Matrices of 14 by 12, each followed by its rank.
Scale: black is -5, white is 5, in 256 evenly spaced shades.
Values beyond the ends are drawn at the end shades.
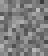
full rank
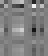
one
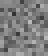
full rank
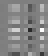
one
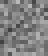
full rank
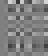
one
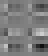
one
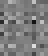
two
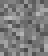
full rank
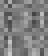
two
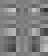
one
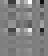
one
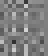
two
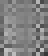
two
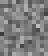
full rank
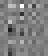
two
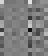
two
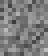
full rank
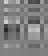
one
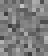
full rank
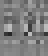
two
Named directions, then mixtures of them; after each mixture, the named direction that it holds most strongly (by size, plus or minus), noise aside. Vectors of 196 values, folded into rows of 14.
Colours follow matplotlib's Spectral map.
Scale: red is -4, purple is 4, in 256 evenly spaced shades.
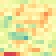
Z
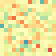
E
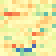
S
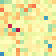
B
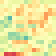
Z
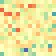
B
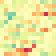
S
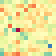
B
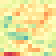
Z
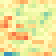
Z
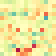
S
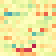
S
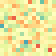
E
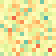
E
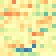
S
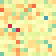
B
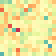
B
